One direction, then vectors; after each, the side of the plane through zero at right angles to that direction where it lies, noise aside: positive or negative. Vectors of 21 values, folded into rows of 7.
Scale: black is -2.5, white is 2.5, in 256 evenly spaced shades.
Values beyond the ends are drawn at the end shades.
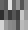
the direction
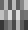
negative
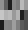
negative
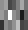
negative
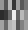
positive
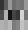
positive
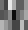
positive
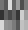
positive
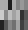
negative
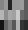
negative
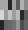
negative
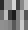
positive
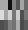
negative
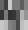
positive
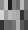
negative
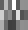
negative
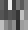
positive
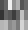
positive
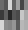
positive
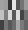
negative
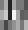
negative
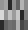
negative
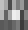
negative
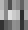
negative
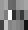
negative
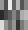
positive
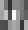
negative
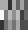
negative
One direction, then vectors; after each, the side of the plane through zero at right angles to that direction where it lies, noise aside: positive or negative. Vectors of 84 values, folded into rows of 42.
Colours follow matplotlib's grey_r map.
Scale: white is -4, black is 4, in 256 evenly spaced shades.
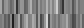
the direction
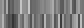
positive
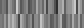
negative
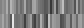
negative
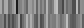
positive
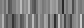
positive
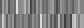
negative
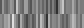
negative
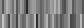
positive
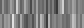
negative
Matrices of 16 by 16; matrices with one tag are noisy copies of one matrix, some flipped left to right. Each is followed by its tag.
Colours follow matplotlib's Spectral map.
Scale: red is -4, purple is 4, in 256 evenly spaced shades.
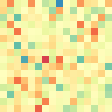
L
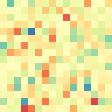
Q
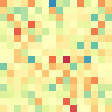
L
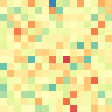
L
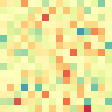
Q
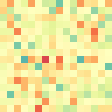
L
